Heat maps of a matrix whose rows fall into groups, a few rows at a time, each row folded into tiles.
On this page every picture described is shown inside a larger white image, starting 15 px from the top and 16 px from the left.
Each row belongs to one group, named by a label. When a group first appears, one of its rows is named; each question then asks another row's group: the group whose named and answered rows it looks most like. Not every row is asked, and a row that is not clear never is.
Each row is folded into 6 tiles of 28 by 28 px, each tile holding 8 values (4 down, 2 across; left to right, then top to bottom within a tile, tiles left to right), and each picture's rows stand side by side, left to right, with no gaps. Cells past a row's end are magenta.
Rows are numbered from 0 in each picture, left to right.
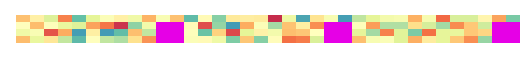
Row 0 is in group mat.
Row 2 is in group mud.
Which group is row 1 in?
mud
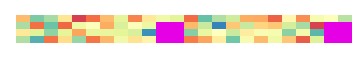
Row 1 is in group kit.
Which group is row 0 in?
kit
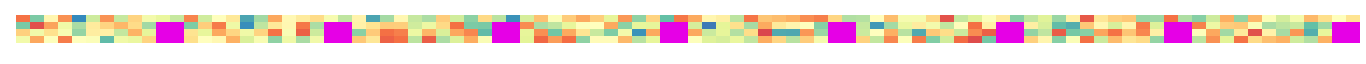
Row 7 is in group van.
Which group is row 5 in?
mud
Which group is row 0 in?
mat
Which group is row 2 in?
mat
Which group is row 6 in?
mud
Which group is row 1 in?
mat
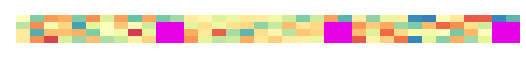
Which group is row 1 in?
mud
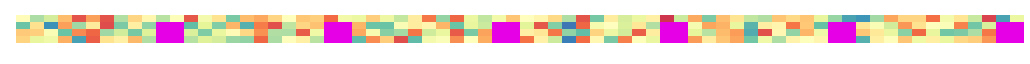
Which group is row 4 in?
mat
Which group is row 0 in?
kit
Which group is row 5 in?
van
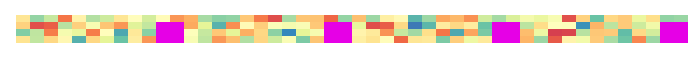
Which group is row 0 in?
mat
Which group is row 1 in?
kit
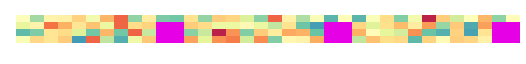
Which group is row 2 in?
van
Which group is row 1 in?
mat
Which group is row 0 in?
mat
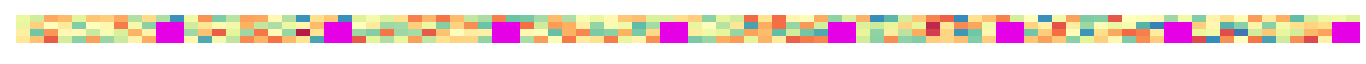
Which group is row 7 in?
mud
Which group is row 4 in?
kit
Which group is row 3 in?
van
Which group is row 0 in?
mat
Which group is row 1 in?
mud
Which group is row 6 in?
mat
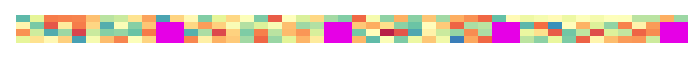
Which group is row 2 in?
mat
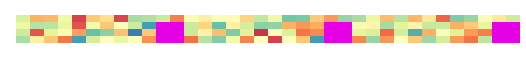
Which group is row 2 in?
mud
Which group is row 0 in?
van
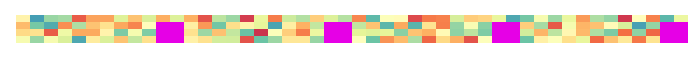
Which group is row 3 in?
van
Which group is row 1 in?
mud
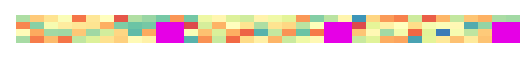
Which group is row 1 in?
van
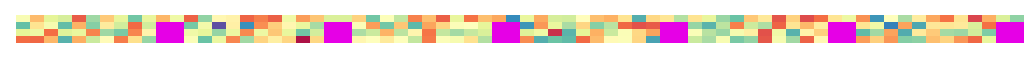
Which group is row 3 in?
mud
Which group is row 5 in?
kit
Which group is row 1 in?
kit
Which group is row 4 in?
kit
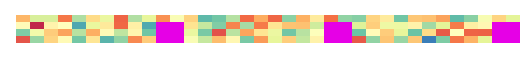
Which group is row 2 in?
mud
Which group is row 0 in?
mat
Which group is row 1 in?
kit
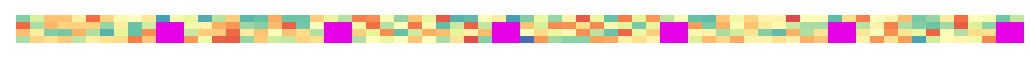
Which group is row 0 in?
van
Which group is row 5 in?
mat
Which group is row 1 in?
mat
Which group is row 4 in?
van
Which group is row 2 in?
mud
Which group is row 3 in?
van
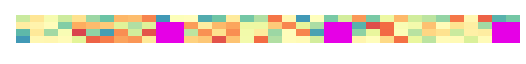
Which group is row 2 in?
mat
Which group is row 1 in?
mat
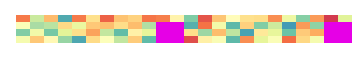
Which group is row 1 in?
mud
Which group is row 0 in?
kit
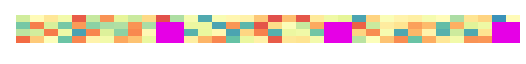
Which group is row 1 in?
kit
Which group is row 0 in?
mud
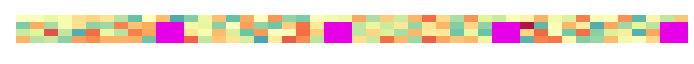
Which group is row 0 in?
mud
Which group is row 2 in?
kit
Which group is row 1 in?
mud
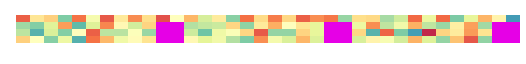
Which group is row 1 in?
kit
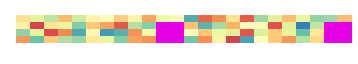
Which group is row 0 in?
mat
